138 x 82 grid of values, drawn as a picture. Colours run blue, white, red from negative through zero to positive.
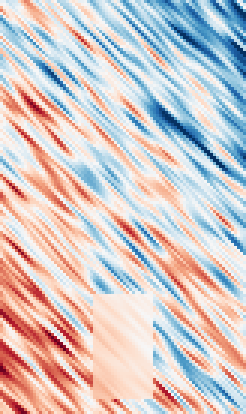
The bottom middle is the calmest part. In the bottom middle lies a patch that is calmer than the rest. The ninth with the lowest average is the top right. Streaks slant down to the right. The ninth with the highest average is the bottom left. Values rise toward the bottom left. The halves do not mirror each other.
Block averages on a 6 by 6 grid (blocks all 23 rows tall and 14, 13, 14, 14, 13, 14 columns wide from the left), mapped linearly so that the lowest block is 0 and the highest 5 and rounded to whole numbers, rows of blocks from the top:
222100
433211
342321
443332
543333
554333
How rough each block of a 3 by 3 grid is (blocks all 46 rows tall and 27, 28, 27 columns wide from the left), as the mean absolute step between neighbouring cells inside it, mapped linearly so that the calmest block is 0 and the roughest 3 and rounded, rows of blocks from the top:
332 | 222 | 203
